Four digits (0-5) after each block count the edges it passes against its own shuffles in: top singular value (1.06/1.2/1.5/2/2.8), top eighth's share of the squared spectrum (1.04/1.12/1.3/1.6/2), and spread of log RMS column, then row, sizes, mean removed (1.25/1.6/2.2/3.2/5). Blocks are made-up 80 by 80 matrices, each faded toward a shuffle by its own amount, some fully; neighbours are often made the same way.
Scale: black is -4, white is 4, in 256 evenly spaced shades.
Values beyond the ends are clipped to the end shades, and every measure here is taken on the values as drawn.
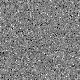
2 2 0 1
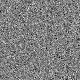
0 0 0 0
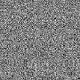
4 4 2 2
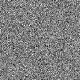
3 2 1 1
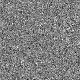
2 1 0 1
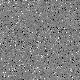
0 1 0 1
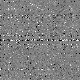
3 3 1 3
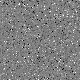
0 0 0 0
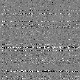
3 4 2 4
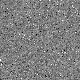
0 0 0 0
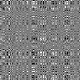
5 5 4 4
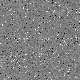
1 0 0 0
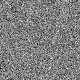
0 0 0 0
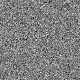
2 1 0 0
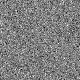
0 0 0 0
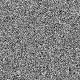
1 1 0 0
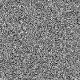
3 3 1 1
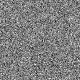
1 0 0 0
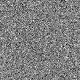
1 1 0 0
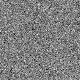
1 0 0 0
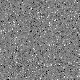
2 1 0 0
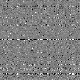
4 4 1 3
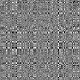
5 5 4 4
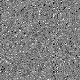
3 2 1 0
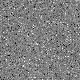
0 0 0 0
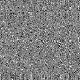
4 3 2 1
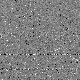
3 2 0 1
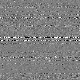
4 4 0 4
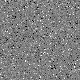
0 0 0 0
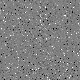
2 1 0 0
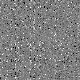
1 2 2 1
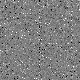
2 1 1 0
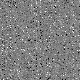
1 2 2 1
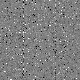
2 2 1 0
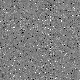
2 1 1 0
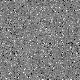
1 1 1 1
